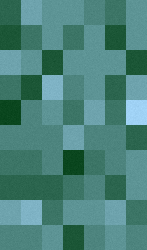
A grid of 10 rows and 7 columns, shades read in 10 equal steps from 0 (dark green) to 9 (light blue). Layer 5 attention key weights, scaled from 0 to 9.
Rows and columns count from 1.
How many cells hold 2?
7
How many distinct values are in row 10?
3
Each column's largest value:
6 7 7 6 6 6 9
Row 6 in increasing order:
2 4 4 4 4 4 6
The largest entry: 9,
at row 5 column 7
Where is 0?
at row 5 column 1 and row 7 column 4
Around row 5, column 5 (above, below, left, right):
5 4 3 3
